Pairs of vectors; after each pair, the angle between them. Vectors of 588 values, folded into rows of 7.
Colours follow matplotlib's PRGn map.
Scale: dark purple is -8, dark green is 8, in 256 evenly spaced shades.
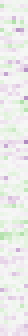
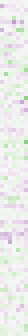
nearly opposite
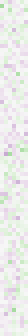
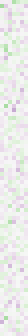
orthogonal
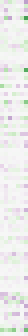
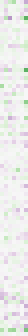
nearly parallel
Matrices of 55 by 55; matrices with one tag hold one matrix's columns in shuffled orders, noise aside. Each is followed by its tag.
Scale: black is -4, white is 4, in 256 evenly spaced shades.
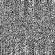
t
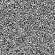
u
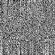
t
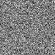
u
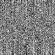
t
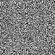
u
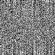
t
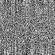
t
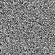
u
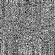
t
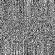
t
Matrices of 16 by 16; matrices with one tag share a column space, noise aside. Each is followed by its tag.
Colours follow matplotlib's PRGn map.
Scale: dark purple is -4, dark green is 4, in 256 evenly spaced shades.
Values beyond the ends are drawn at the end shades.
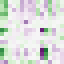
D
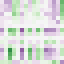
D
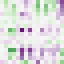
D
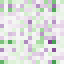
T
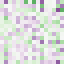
T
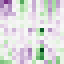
D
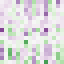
D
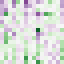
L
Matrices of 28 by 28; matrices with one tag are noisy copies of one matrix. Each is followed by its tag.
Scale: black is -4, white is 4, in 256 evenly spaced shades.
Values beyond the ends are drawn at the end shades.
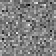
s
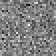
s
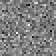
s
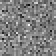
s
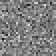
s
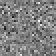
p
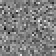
p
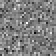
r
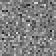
s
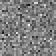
s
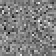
p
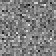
s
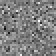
p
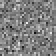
r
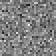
s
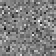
p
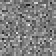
s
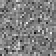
r
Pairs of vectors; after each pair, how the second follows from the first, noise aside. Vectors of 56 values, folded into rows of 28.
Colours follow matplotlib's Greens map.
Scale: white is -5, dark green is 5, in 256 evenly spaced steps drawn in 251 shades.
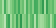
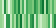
scaled up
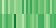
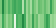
negated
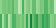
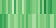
wrapped around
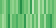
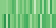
shuffled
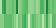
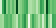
scaled up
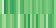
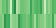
shuffled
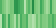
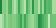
wrapped around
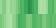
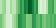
scaled up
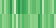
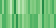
negated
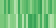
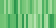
negated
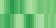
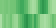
wrapped around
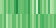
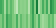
negated
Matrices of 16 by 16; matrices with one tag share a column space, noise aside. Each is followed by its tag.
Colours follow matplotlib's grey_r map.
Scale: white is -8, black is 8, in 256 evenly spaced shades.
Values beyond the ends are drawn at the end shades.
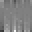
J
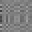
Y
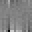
J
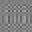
Y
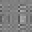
Y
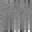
J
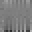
J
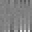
J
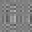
Y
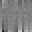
J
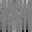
J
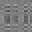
Y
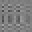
Y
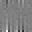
J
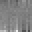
J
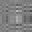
Y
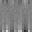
J
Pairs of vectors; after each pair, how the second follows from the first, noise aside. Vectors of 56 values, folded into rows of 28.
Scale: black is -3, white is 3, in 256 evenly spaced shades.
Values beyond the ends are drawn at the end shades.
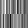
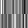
shuffled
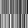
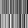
copied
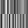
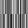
shuffled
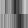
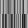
shuffled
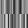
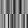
copied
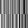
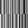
copied
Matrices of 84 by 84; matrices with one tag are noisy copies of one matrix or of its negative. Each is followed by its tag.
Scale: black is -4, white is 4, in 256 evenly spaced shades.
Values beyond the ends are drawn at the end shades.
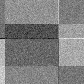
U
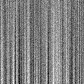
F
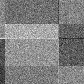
U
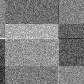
U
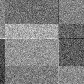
U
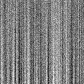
F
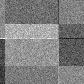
U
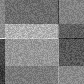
U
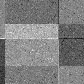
U
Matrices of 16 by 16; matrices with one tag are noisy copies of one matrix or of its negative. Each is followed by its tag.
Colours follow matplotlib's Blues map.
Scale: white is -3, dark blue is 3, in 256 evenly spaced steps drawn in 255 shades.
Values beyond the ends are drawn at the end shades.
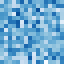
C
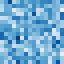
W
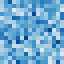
W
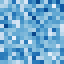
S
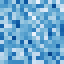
S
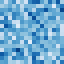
S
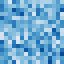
W
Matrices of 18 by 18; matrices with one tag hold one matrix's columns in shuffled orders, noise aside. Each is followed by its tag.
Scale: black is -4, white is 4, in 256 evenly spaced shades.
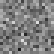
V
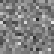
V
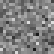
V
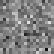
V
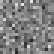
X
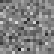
V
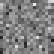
X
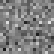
V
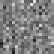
X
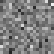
X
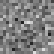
V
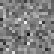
V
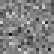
V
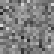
X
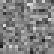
X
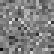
V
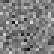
V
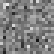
X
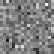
X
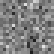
X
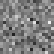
V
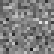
V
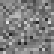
V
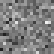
V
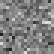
V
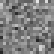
X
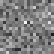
V
